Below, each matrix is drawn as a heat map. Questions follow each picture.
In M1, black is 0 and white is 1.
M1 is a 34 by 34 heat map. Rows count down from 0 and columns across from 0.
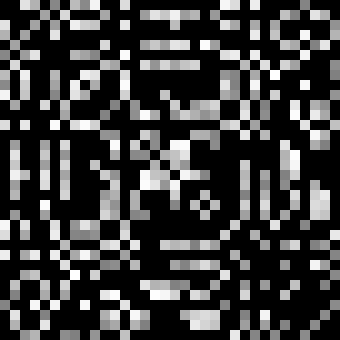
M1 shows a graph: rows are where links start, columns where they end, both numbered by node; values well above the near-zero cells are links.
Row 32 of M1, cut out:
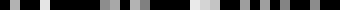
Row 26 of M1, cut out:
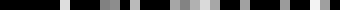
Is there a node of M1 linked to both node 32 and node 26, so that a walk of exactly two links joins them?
yes
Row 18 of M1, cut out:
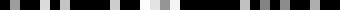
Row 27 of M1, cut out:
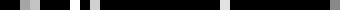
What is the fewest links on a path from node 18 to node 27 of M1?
3
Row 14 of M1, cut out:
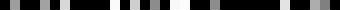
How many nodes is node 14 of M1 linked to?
12
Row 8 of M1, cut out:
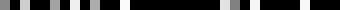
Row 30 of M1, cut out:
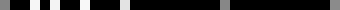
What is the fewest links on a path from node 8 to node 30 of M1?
1
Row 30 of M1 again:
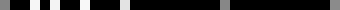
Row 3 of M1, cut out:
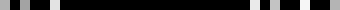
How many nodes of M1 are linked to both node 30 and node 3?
3
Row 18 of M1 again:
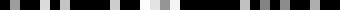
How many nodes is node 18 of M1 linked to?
12
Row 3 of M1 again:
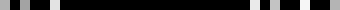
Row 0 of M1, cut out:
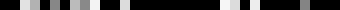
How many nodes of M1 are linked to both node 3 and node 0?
4
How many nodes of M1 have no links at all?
0
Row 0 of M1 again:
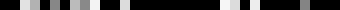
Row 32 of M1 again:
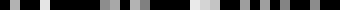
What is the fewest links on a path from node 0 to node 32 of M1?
4
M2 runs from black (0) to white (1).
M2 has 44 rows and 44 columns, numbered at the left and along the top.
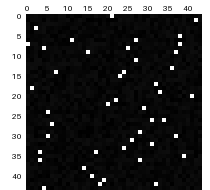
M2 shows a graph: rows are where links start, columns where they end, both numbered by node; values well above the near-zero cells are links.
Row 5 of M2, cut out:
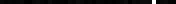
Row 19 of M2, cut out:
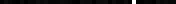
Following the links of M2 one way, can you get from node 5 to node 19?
yes
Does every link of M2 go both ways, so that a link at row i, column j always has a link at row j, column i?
no
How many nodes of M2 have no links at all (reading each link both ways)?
2
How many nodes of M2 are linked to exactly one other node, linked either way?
8
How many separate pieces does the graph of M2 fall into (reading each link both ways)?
7
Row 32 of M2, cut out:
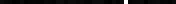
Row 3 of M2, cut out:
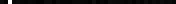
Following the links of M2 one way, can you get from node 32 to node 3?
yes
